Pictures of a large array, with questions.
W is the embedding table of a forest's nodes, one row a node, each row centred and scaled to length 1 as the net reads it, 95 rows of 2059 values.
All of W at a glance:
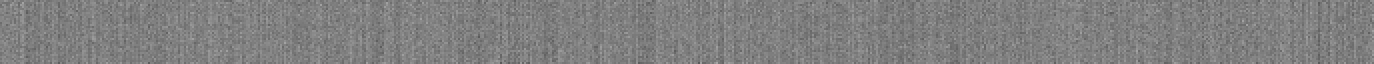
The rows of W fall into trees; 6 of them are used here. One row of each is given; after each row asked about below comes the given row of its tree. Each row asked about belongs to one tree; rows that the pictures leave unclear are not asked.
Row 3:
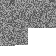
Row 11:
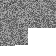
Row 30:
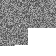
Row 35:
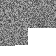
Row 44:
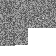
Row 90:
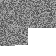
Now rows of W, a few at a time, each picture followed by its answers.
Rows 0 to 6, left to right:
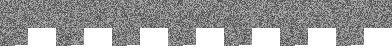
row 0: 44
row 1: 44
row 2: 35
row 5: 11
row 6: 3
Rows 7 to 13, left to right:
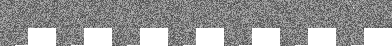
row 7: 3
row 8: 30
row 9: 30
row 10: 44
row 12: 44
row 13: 35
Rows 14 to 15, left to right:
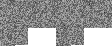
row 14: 3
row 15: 30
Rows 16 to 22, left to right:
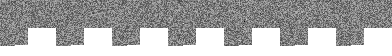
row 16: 90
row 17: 90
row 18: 3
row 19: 3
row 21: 11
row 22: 44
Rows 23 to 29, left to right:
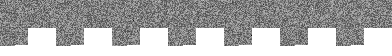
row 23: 44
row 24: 90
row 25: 3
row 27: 90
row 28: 30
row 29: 11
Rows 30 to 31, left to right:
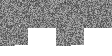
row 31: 90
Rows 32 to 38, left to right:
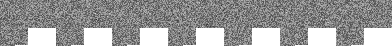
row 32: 11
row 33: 11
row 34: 30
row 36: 3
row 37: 35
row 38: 3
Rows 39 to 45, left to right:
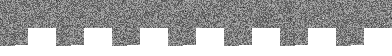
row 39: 44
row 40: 30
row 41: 3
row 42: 3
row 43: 35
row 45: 90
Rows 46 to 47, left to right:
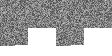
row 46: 11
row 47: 30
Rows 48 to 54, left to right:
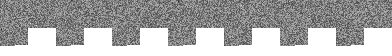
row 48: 35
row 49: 11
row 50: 35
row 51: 3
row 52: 11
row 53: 90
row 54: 11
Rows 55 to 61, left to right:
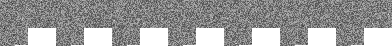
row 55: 90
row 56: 35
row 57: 30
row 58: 3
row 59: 3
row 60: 30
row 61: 90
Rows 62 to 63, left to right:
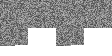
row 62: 11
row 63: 30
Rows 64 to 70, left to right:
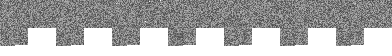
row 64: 30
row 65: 35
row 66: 30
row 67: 44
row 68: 11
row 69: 44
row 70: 44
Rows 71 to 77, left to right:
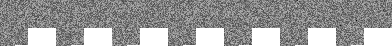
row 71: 11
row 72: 44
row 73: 3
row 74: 11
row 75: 11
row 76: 11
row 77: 90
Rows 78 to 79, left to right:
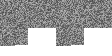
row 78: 44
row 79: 30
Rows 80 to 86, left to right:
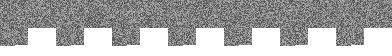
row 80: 11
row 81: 35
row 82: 11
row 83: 30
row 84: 90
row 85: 3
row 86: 30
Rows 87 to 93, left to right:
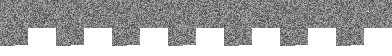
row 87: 35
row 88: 11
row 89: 44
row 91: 11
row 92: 44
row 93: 44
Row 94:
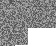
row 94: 3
